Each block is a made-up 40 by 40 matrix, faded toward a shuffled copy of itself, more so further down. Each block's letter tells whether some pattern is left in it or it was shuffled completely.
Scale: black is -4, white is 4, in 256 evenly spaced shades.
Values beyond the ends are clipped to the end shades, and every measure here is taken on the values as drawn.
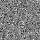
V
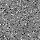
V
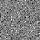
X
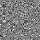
X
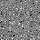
X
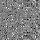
X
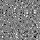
X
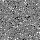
V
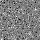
V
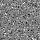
V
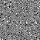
X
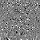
X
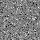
V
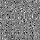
X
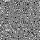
X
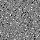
V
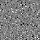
X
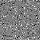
X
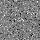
V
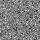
V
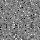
X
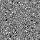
X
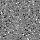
X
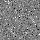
V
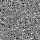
V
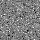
V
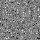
X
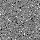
V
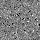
V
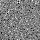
V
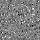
X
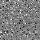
X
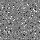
X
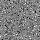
V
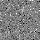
X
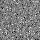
V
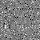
X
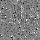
X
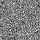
X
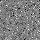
V
